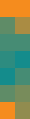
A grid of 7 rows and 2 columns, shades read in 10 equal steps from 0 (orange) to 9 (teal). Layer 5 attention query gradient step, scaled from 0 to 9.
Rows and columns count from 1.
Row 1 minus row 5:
-9 -7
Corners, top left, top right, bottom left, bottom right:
0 0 0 4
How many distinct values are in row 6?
2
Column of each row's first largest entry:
1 1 1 2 1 1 2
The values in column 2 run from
0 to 9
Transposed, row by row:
0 6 7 8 9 6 0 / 0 3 7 9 7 5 4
